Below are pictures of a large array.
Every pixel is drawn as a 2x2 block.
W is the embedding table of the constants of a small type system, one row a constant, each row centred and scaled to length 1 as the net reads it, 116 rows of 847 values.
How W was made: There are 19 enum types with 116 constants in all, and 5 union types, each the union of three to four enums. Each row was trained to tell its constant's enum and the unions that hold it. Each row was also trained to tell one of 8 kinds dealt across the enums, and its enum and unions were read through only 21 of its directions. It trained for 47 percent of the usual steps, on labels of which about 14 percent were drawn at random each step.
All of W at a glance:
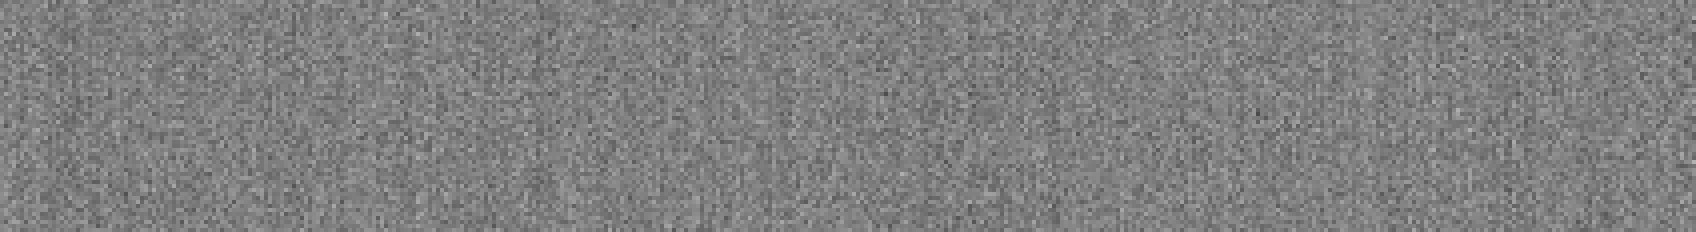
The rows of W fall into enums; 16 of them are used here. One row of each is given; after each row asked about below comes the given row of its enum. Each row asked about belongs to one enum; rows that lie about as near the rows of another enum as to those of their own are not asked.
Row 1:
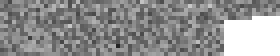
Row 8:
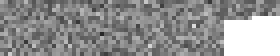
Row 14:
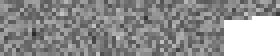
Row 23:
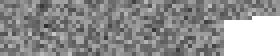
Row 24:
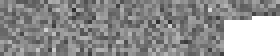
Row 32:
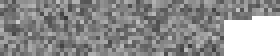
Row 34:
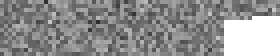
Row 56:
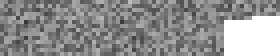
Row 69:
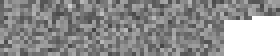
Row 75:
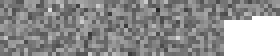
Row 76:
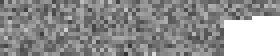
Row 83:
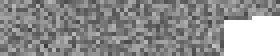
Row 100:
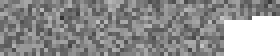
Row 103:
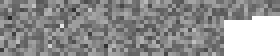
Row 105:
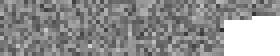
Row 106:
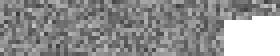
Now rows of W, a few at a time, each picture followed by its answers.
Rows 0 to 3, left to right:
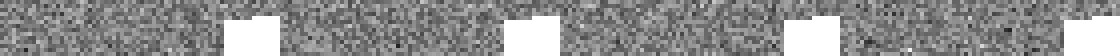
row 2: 69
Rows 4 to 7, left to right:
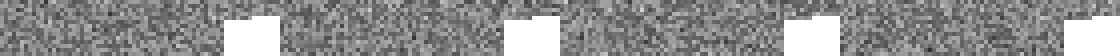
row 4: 83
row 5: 34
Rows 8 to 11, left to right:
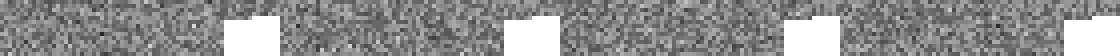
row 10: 75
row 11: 69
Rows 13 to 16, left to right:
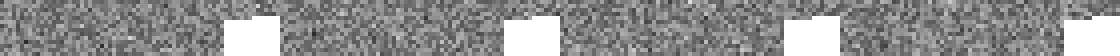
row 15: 24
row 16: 76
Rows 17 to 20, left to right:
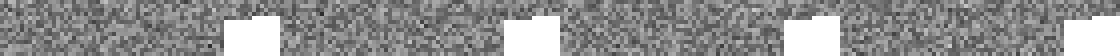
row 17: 100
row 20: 100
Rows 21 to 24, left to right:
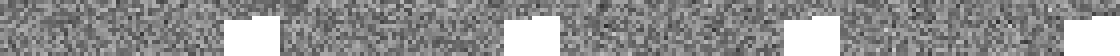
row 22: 34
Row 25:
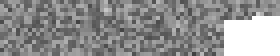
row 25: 23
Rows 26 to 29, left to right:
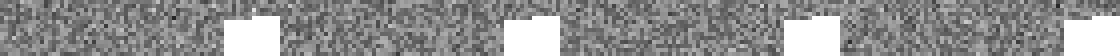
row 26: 1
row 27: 106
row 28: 83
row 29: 83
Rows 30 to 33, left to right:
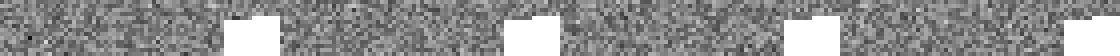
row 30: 103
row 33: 76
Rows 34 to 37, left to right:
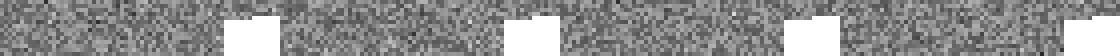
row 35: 34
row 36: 105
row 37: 100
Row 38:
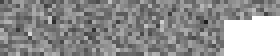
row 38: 1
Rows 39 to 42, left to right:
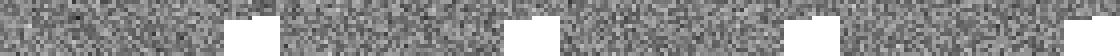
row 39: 105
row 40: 32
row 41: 100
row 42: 83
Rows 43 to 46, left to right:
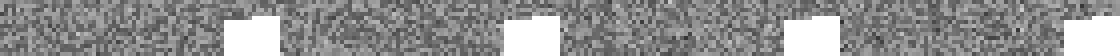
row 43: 56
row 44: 32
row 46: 23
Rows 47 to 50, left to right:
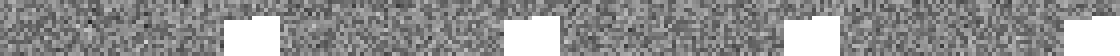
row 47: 100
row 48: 8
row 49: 23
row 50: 105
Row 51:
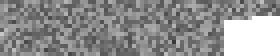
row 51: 14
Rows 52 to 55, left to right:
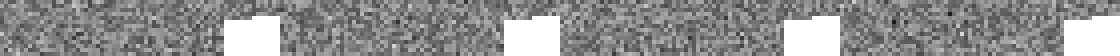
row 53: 105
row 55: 103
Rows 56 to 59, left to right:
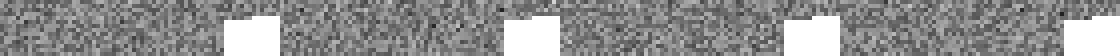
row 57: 34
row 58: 103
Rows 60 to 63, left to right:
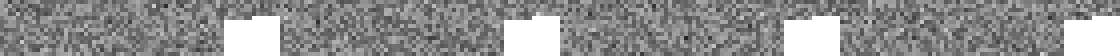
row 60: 8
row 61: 8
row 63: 76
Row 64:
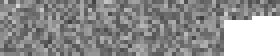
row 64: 83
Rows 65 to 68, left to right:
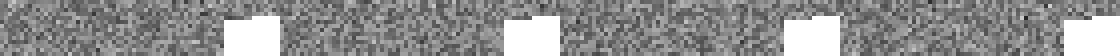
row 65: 1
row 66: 69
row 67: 106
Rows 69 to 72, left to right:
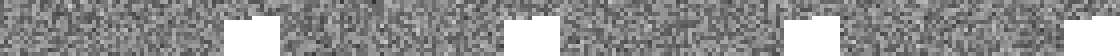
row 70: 106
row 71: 83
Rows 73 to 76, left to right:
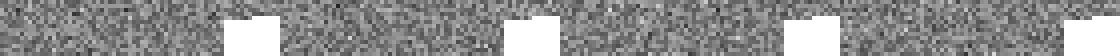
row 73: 76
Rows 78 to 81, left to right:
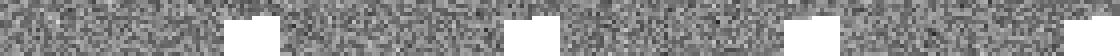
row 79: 103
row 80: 23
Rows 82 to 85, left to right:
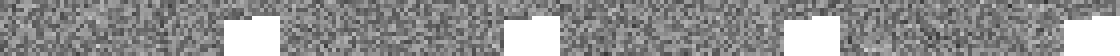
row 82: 76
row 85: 1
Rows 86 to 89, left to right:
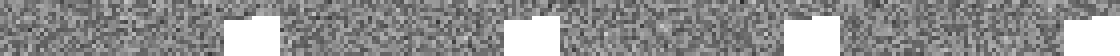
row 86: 56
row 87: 103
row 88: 76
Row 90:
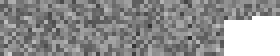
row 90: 34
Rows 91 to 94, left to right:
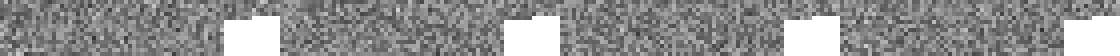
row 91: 1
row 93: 105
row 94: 105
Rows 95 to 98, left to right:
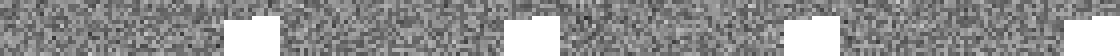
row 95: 103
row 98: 100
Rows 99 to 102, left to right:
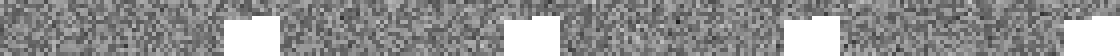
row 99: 34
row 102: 32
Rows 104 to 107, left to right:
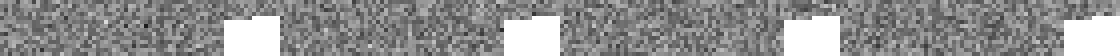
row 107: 23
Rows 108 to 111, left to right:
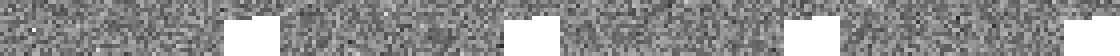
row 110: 32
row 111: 32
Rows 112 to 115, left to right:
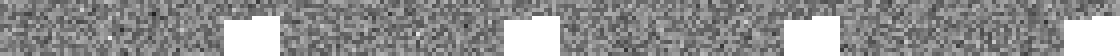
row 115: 23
